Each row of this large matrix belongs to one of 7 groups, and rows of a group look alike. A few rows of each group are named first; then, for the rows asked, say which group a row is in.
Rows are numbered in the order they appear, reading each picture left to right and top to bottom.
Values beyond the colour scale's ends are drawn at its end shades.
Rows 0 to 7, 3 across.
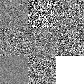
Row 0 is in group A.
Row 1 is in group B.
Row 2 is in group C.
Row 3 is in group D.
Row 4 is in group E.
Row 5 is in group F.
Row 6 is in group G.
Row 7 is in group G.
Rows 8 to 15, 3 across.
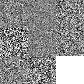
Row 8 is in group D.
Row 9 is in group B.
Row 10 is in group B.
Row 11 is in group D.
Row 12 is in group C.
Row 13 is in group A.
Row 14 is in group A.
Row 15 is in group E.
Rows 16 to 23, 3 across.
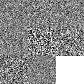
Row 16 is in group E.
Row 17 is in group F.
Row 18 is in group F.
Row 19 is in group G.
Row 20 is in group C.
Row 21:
F
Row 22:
E
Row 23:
G
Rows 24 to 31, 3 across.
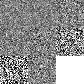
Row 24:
A
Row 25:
E
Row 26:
D
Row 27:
E
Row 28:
F
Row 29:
A
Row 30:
G
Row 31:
D
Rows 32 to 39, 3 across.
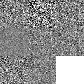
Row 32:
D
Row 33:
B
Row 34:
D
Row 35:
E
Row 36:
C
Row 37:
B
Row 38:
G
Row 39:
E
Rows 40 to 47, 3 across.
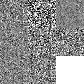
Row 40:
D
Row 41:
E
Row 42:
A
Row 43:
F
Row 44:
C
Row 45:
E
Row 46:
A
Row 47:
D
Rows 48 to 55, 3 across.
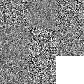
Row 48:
C
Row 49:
G
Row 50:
A
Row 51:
F
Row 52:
D
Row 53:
F
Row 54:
E
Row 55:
B
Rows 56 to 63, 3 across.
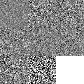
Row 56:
G
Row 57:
F
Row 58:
B
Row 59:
G
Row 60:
F
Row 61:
A
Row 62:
B
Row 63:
G
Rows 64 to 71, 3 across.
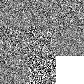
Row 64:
G
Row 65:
G
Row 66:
A
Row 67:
D
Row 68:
B
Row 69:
B
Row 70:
B
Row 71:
G
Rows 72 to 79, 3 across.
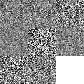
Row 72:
E
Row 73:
E
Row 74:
E
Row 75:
G
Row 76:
B
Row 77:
C
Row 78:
B
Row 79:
G
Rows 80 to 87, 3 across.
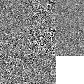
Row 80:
E
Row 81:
A
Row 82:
F
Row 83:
F
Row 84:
C
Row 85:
G
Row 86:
D
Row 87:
G
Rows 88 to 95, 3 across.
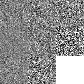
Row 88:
G
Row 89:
F
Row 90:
C
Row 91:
A
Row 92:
D
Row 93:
A
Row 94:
B
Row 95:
F
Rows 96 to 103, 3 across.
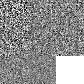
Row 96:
C
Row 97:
C
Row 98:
A
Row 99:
G
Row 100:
E
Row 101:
D
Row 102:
D
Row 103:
F
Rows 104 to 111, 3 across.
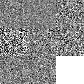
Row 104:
D
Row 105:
F
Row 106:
F
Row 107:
A
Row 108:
A
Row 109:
F
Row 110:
D
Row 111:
D
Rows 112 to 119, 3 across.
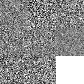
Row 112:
A
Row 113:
G
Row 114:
B
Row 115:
G
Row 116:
C
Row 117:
F
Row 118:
E
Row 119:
F
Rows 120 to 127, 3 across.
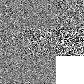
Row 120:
F
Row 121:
A
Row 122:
B
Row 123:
C
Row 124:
C
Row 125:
E
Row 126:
F
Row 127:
F
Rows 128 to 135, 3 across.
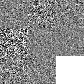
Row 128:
C
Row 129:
F
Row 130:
A
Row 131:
B
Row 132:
C
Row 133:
D
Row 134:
C
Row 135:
G
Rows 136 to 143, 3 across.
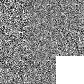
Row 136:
D
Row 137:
E
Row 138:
A
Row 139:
A
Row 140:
D
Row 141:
D
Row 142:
E
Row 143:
E
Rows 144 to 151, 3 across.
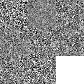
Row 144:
C
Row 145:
B
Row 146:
E
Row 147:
A
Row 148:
G
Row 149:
E
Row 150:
F
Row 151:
F
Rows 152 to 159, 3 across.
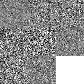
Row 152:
D
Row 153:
D
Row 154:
C
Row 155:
E
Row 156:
C
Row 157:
D
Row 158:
B
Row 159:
F
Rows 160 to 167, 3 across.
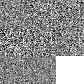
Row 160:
C
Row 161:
B
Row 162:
C
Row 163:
B
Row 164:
C
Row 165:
B
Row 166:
C
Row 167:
G
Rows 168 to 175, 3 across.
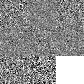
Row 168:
A
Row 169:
G
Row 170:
G
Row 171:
F
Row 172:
D
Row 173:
D
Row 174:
C
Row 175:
F
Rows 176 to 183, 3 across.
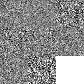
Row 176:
B
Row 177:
A
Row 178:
E
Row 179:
E
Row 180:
C
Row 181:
F
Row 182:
D
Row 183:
G
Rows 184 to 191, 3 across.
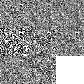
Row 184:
A
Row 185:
G
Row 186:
G
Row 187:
A
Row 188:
E
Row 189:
A
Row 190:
A
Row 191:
E
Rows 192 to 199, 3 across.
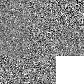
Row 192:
B
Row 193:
C
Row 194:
A
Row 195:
D
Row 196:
A
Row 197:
G
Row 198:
G
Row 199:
F
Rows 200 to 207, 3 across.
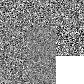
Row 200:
C
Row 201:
C
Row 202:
G
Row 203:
C
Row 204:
F
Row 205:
E
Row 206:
D
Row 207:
F
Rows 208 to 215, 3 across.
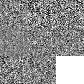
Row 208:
A
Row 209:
E
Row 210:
A
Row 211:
C
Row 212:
C
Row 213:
D
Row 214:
B
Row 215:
E
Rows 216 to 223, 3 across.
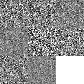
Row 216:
B
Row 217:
E
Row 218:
E
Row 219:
E
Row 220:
B
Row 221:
C
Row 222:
G
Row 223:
C
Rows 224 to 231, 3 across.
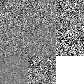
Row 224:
E
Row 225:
B
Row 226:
B
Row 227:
C
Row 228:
B
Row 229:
F
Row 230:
B
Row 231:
E
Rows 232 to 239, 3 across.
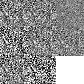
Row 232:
G
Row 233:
G
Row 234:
F
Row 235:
G
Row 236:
G
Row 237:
G
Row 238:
G
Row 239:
G
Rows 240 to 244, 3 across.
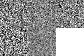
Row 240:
G
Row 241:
C
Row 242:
B
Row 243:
C
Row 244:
F
